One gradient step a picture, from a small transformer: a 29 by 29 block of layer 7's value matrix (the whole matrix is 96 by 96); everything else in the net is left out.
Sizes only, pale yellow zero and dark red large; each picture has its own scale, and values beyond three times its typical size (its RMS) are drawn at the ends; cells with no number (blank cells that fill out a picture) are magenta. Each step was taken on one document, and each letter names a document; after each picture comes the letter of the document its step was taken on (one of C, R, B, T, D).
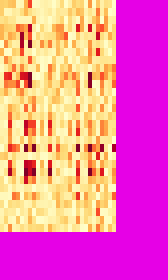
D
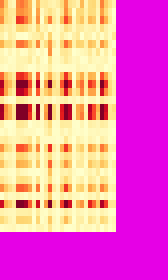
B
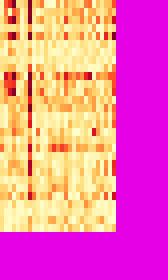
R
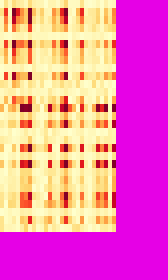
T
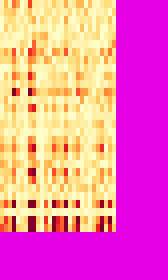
R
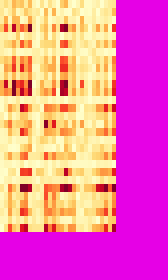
T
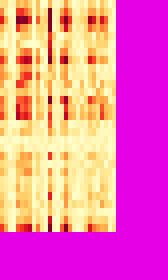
B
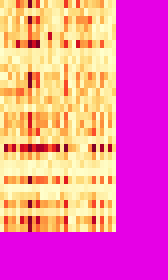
R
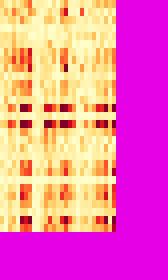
T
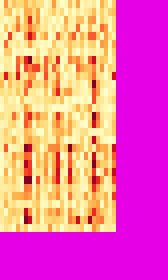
D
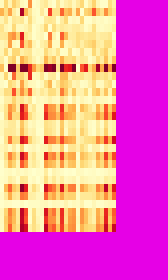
T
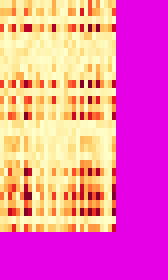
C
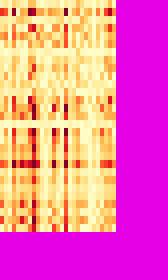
R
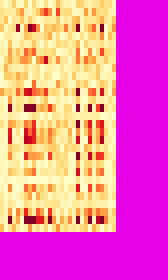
D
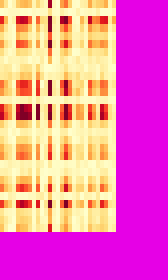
B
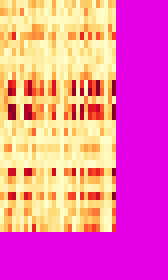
C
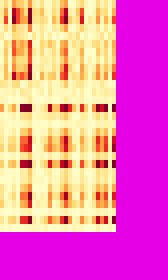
T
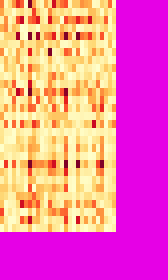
R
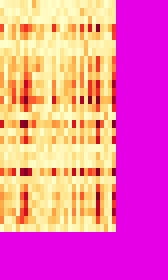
C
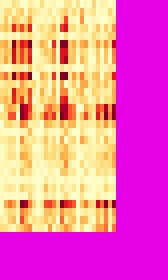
T
